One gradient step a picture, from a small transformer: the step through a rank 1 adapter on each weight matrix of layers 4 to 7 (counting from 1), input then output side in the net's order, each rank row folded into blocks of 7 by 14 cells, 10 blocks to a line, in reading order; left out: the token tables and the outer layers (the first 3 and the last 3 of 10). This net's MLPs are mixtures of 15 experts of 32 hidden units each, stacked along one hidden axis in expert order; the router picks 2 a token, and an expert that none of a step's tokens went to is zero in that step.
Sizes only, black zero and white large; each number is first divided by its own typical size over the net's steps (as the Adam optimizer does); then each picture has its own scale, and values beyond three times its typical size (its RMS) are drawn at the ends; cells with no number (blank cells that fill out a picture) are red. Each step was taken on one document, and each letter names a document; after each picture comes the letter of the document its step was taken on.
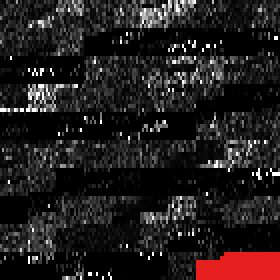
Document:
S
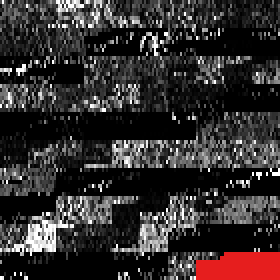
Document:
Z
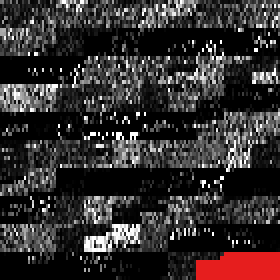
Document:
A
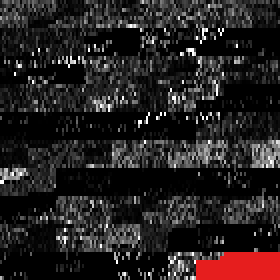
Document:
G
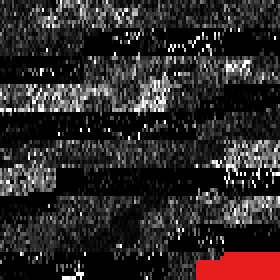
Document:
S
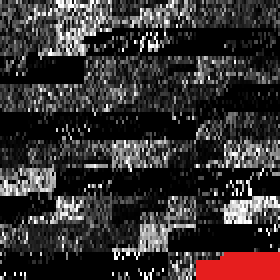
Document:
Z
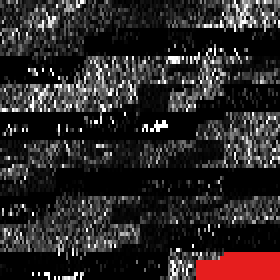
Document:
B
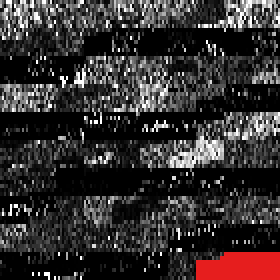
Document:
A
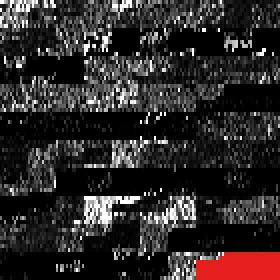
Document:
G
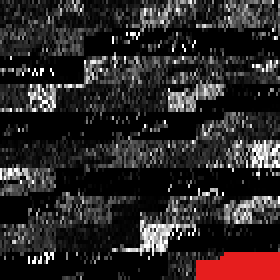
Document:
S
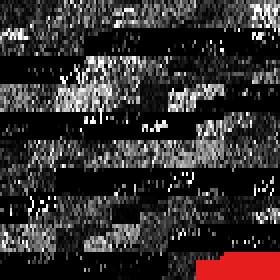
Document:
A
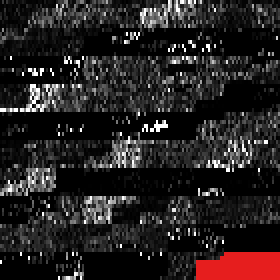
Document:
S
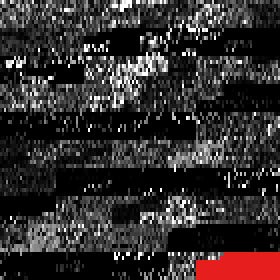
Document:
G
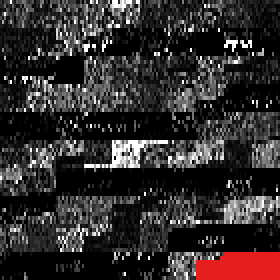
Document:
G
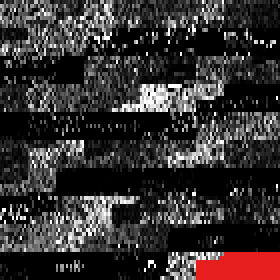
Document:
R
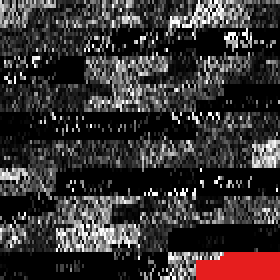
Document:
R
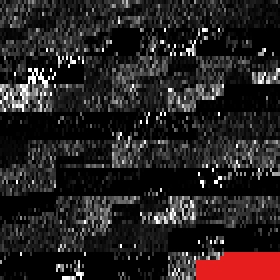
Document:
G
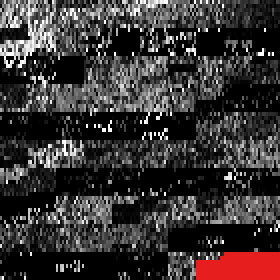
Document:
R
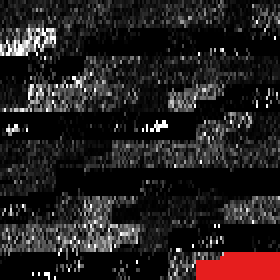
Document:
B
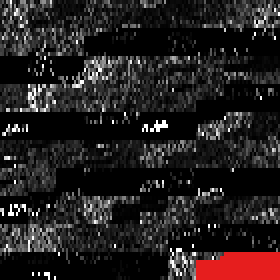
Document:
B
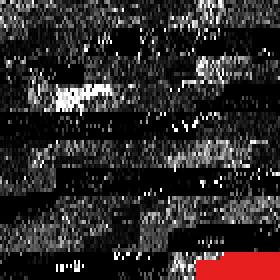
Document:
G
